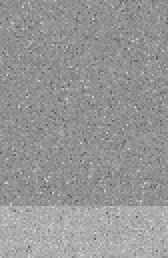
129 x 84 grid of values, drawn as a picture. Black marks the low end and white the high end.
Overall the values sit about 60% of the way up the scale. There are no regular stripes. A horizontal seam about 80% of the way down splits the table, and the bottom part is higher.
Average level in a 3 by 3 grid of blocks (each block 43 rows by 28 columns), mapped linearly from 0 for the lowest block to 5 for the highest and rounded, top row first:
0 0 0 / 0 0 0 / 5 5 5
